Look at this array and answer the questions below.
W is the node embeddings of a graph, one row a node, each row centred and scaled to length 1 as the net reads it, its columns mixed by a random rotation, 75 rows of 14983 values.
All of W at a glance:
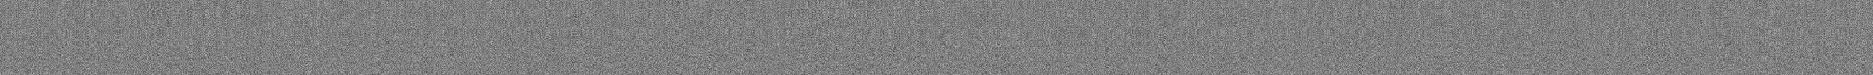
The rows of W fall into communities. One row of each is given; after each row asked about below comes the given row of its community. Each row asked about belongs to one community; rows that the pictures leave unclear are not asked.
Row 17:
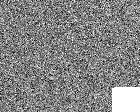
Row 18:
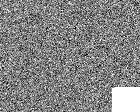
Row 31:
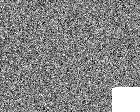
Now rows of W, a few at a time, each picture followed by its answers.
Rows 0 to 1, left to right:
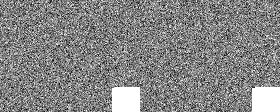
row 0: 17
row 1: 18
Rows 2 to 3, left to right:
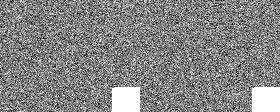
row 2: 18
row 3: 17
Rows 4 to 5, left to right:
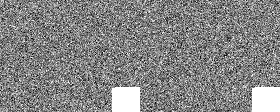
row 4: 18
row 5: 18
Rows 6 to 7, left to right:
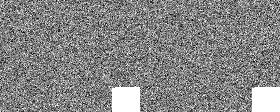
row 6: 31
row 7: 18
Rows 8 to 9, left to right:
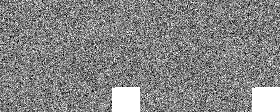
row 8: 17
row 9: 31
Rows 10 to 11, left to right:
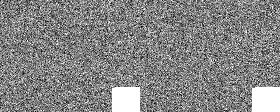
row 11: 18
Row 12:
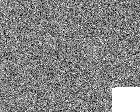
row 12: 31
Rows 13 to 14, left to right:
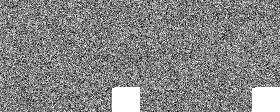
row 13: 18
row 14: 18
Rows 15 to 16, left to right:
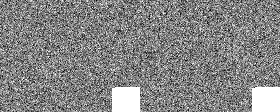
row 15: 18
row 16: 31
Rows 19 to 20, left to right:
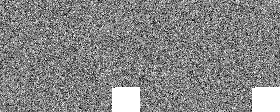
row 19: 31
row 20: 17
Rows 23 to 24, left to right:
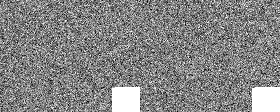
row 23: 17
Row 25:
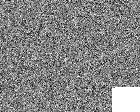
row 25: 17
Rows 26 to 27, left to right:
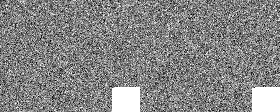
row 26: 17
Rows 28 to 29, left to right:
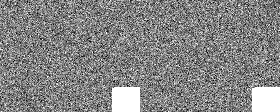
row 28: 18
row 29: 31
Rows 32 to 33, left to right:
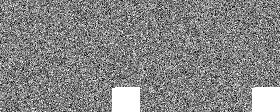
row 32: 18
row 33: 31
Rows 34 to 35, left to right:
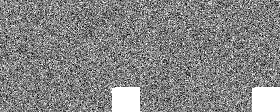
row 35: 18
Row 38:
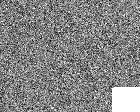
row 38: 17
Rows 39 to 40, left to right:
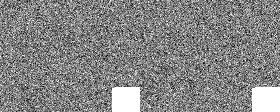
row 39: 18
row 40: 17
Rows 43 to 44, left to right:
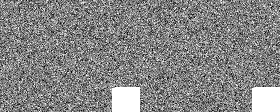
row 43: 31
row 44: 31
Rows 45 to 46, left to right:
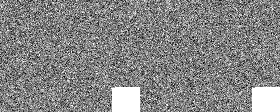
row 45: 31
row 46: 17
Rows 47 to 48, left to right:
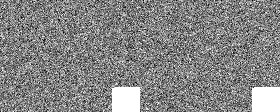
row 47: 31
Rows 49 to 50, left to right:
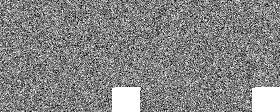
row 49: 18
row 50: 17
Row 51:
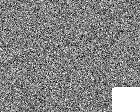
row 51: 18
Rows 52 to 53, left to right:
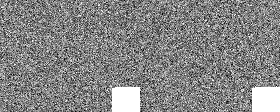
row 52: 31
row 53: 17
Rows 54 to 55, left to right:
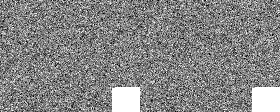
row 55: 18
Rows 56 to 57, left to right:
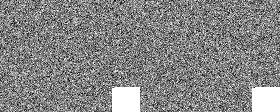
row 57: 31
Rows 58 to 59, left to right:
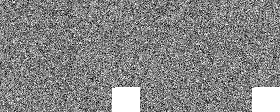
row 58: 31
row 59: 17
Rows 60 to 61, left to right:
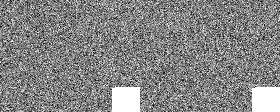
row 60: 18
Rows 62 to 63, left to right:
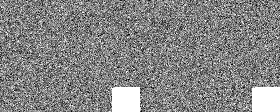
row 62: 31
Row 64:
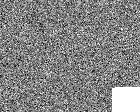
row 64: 18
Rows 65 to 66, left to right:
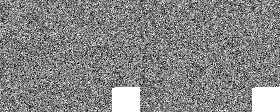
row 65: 18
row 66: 17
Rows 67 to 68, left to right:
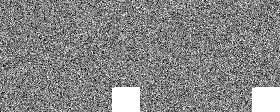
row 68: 18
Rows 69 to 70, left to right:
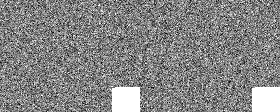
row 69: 31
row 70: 17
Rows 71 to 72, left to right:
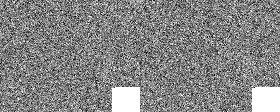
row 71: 31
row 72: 31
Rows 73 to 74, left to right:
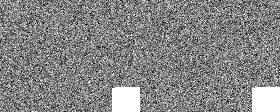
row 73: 18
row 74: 17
